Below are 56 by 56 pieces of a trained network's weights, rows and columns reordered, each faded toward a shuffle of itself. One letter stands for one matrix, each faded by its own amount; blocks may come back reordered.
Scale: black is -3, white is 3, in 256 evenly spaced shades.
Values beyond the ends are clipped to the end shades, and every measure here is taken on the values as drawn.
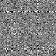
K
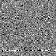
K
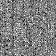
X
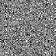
K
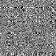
K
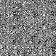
X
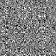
K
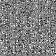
X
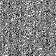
X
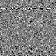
K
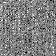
X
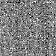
X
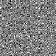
K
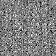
X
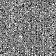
X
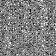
X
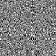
K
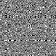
K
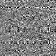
K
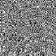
K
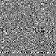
K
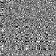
K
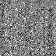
X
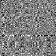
K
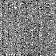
X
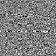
K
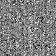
X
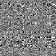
K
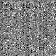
X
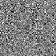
K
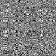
K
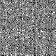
X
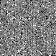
X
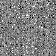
X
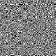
K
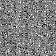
X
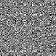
K
